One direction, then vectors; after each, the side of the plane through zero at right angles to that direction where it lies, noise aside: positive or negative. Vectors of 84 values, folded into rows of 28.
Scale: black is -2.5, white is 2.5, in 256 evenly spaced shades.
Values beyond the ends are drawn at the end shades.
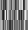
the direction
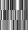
negative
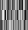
negative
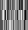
negative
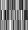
negative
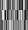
negative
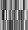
positive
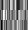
negative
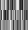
negative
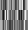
positive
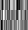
negative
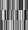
negative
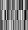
negative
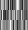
negative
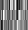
negative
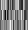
negative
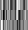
positive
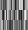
positive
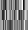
positive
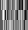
negative
